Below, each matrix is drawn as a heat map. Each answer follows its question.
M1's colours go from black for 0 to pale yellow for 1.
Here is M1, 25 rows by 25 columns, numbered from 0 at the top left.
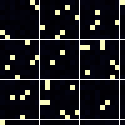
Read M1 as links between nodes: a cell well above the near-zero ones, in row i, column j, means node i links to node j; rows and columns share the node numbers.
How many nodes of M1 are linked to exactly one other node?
7
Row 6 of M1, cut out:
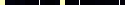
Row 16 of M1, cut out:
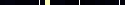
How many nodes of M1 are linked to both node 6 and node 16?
0
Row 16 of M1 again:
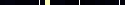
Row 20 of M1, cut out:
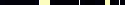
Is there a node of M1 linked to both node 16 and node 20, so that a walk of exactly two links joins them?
yes
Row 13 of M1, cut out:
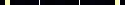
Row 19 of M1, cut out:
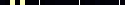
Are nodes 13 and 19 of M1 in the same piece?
yes
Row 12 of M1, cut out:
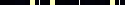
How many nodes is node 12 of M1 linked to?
3
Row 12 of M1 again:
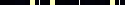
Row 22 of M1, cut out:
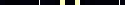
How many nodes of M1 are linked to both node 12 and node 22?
0
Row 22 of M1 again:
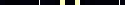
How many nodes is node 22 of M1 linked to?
2
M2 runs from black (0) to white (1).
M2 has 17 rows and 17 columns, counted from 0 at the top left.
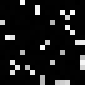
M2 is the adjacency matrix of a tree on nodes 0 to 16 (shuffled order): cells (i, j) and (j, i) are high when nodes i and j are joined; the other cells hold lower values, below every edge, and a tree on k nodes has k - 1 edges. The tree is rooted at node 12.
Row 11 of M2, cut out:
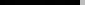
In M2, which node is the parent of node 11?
16
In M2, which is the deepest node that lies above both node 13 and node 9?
16
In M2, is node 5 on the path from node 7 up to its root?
no
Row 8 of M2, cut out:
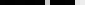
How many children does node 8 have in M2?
2
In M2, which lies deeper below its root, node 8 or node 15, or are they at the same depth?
node 15
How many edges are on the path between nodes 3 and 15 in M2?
4
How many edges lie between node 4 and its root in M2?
2
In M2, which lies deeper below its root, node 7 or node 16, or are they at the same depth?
node 7
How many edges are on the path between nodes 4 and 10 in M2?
1
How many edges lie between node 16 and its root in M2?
1
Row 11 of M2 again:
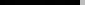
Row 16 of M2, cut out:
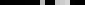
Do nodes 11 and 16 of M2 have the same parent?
no
